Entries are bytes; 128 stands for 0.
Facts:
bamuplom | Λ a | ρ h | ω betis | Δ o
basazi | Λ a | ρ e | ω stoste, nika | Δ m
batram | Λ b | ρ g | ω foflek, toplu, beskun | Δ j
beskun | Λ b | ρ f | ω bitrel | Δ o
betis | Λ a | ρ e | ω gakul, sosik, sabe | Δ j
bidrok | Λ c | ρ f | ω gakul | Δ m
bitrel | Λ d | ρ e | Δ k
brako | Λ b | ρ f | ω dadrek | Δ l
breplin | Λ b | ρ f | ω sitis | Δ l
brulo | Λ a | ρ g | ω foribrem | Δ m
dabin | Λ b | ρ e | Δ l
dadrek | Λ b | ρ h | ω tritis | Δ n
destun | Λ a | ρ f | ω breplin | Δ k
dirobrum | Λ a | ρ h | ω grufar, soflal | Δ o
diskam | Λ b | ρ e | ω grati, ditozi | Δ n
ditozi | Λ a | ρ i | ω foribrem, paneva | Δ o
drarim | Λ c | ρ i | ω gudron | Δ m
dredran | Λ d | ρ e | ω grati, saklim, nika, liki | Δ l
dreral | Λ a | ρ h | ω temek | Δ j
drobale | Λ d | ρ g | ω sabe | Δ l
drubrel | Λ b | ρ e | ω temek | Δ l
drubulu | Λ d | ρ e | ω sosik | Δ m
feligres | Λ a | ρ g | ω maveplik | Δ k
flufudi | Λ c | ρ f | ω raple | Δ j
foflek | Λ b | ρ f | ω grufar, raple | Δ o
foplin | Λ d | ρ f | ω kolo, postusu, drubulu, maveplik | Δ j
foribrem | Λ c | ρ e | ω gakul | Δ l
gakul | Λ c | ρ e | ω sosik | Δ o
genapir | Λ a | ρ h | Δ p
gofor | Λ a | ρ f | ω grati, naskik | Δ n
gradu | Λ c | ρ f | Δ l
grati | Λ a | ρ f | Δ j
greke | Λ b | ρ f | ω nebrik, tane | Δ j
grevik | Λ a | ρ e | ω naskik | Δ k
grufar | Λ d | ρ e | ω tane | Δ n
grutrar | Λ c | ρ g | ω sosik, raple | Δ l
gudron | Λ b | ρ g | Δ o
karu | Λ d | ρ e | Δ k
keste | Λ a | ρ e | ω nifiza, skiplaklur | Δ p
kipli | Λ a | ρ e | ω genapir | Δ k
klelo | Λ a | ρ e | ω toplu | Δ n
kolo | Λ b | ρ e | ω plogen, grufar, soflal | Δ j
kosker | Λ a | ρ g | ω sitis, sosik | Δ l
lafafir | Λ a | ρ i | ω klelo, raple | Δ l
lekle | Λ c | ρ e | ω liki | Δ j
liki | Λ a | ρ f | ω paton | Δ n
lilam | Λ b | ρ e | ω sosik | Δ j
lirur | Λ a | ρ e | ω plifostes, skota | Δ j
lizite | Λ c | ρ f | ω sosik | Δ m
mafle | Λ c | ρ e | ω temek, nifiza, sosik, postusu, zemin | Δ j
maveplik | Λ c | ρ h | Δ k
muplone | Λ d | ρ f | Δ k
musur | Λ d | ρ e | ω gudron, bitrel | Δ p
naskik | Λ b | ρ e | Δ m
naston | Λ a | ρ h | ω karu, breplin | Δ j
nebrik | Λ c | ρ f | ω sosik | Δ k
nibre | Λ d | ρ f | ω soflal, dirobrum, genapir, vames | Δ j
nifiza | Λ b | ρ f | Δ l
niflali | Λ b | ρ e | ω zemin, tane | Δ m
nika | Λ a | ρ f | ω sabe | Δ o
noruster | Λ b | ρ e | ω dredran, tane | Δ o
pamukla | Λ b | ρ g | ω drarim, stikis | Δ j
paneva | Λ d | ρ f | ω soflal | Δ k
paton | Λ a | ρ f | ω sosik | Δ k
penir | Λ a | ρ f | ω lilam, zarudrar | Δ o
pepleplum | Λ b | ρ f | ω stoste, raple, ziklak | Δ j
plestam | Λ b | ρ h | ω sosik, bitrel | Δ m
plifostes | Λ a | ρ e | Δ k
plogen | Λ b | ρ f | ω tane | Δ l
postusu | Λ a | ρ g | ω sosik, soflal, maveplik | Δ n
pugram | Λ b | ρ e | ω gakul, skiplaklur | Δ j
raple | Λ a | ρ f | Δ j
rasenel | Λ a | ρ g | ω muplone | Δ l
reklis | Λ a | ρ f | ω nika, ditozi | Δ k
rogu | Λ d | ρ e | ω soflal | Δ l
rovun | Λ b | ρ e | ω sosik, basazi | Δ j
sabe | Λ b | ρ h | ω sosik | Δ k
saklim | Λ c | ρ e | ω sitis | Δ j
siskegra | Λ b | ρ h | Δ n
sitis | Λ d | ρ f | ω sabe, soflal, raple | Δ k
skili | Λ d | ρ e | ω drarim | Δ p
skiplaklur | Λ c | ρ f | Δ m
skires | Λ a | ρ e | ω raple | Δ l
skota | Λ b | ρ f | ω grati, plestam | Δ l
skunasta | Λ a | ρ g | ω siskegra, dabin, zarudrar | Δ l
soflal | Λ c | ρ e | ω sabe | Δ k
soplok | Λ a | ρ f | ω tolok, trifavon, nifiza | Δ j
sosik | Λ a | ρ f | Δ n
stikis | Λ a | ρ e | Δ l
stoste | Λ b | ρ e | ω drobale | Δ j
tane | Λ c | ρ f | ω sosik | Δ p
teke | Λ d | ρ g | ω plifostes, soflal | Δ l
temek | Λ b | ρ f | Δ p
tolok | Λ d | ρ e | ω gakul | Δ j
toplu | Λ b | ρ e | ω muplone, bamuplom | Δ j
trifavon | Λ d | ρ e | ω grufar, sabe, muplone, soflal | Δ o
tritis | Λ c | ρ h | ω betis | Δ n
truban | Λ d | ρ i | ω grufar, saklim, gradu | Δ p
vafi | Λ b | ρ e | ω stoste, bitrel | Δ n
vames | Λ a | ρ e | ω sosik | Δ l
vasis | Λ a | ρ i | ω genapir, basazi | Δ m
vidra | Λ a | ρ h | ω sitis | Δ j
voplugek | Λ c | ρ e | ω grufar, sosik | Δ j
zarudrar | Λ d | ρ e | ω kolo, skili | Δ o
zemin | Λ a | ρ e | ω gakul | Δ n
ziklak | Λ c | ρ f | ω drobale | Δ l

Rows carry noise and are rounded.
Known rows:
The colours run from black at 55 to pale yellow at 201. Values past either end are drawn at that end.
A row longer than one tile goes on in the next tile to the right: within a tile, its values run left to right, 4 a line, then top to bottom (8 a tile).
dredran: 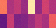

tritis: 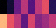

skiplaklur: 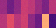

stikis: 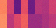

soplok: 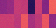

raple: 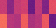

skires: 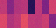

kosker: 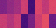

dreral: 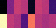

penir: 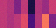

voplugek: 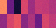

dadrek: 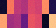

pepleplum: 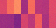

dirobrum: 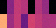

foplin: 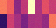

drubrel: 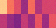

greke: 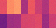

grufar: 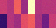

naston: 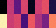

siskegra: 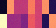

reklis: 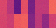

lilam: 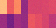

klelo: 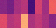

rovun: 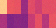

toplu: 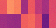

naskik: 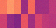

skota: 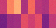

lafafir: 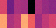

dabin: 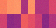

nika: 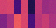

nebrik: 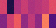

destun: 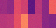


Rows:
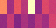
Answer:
muplone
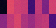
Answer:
brulo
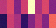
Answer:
teke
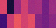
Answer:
soflal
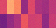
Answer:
niflali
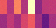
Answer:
karu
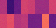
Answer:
gradu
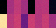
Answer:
bamuplom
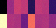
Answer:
genapir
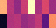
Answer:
sitis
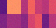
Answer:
batram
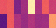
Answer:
tolok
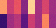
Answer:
drubulu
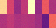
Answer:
bitrel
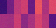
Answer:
postusu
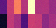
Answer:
drobale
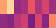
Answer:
noruster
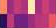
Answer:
nibre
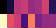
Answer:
maveplik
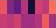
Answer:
betis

